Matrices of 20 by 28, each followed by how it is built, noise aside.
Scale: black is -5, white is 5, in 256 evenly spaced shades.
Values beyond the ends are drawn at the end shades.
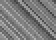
Toeplitz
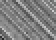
Toeplitz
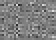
low rank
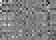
low rank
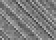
Toeplitz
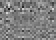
low rank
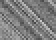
Toeplitz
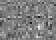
low rank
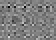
low rank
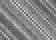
Toeplitz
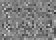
low rank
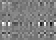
low rank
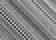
Toeplitz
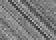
Toeplitz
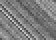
Toeplitz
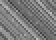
Toeplitz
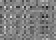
low rank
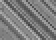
Toeplitz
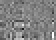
low rank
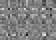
low rank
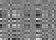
low rank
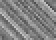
Toeplitz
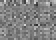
low rank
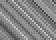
Toeplitz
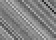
Toeplitz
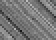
Toeplitz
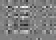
low rank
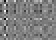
low rank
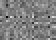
low rank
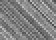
Toeplitz
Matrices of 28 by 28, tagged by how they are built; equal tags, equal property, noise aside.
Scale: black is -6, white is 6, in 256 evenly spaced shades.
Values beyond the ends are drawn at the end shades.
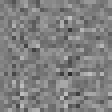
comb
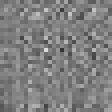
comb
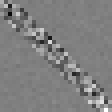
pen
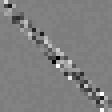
pen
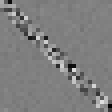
pen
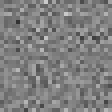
comb
